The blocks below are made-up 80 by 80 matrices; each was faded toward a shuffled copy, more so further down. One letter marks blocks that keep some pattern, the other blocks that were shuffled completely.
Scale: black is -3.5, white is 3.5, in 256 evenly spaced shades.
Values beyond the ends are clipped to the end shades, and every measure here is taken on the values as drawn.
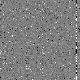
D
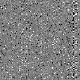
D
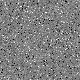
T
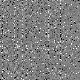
D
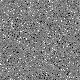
T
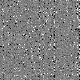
D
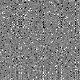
D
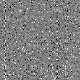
D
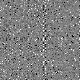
D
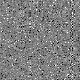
D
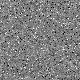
T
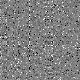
D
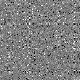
D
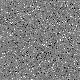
T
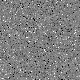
T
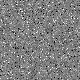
T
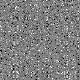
D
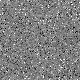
T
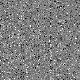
D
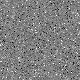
T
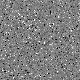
T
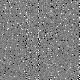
D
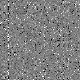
D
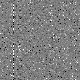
D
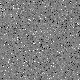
T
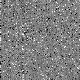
D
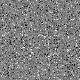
D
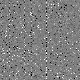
D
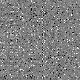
D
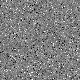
T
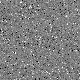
T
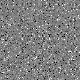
D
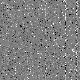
D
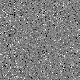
D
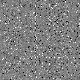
D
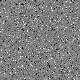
T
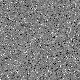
T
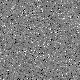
T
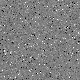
T
